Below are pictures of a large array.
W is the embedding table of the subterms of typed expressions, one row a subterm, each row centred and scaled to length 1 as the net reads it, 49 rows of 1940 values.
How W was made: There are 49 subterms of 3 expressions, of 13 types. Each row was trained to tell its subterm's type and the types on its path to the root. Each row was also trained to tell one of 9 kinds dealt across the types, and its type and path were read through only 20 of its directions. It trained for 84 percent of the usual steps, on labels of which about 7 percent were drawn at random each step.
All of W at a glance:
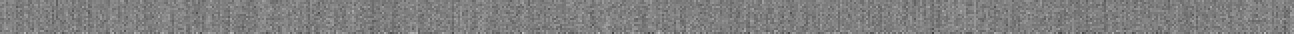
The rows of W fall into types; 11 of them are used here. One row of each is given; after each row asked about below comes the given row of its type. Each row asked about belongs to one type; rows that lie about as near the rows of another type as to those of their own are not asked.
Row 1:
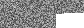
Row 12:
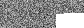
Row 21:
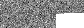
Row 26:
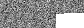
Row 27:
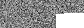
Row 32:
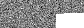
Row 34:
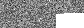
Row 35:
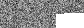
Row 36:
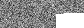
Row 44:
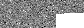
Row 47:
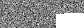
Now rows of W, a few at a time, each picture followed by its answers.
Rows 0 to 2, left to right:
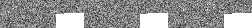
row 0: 27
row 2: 26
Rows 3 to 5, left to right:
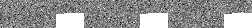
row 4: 1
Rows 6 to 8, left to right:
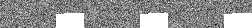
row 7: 35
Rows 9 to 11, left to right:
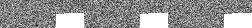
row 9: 26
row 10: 27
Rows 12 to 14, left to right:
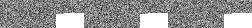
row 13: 32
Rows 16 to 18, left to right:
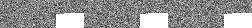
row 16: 21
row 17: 1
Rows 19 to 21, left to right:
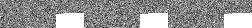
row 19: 32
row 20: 26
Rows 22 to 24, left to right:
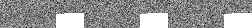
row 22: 21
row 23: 34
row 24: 34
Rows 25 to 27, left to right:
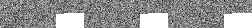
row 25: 26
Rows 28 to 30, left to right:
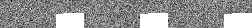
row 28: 34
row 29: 47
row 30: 21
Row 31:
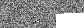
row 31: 27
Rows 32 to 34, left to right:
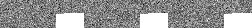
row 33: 26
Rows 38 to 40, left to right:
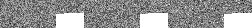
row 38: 27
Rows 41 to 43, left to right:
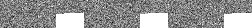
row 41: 21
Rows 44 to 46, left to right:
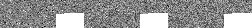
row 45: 21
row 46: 27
